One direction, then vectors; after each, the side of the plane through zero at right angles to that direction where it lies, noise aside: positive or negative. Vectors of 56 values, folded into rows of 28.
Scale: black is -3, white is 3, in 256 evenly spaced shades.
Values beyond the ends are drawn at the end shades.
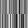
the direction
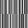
positive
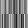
positive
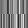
negative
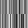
positive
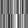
negative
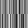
positive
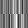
negative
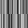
negative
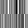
positive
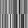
positive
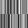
negative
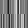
negative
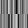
negative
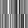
positive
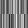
negative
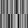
negative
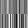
positive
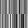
positive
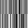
positive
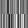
negative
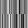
positive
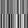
negative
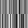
positive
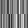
negative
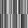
positive
